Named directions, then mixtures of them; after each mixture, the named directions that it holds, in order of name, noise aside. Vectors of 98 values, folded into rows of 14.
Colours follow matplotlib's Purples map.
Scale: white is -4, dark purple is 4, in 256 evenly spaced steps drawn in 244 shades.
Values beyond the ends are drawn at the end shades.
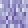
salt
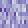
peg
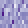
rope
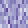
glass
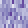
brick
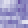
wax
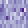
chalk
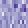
glass, peg, rope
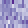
brick, wax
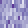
brick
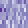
chalk, peg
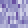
glass, peg, wax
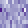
chalk, peg, wax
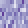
brick, peg, rope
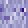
chalk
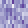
brick, rope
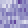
glass, wax
